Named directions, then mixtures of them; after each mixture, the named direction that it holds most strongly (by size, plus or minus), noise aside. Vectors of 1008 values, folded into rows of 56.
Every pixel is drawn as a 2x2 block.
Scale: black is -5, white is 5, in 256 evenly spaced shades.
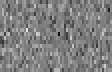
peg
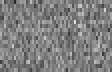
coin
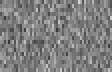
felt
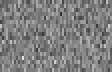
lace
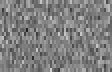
peg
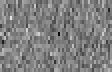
peg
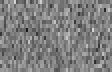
coin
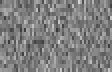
felt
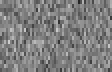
felt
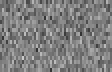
lace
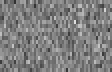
coin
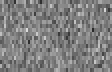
coin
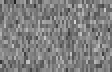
coin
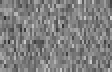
felt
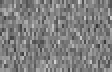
felt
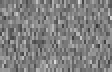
felt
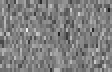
peg
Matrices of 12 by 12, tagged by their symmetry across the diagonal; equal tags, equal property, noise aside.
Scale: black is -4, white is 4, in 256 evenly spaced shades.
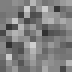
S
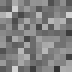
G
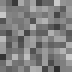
S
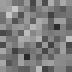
G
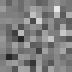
S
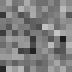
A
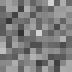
A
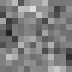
S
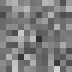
A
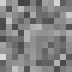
G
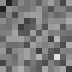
G
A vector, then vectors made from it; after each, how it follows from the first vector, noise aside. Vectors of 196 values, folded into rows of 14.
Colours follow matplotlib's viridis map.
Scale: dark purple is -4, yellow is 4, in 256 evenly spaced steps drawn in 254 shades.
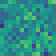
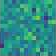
wrapped around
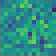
wrapped around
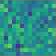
wrapped around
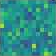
negated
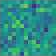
wrapped around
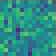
wrapped around
